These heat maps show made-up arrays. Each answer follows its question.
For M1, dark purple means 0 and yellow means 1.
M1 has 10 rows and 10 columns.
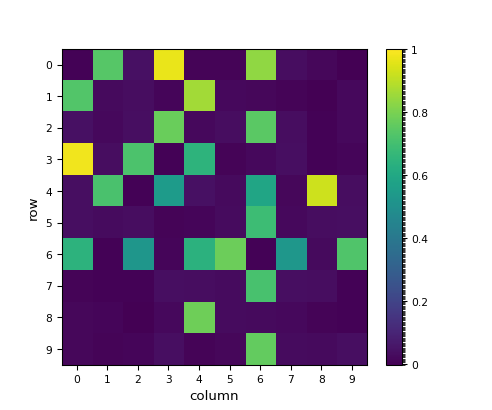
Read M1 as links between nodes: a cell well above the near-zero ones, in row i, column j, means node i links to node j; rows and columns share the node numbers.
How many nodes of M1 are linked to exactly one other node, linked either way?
4
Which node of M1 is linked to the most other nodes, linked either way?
node 6
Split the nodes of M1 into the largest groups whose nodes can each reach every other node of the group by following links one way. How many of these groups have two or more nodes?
1
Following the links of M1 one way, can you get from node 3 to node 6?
yes
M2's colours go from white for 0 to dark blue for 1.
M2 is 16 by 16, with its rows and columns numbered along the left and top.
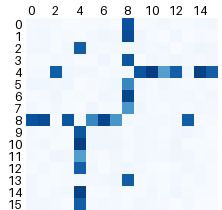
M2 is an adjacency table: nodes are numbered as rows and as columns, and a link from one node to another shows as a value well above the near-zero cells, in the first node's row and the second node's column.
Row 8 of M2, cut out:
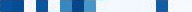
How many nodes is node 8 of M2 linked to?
7
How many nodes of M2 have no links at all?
0
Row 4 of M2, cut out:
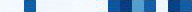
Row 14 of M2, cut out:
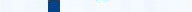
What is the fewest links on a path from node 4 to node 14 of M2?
1
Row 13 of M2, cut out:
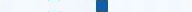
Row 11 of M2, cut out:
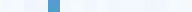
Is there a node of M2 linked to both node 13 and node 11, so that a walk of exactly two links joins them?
no
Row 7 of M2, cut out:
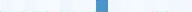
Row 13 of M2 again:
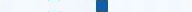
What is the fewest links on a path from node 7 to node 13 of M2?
2
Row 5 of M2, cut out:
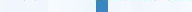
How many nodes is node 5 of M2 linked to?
1
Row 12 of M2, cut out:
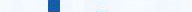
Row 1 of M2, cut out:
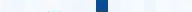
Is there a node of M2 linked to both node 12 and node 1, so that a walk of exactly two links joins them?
no
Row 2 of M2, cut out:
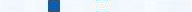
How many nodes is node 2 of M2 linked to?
1
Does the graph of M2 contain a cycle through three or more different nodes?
no
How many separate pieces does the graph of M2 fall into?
2
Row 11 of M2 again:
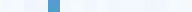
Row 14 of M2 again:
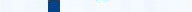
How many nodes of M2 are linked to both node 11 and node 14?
1
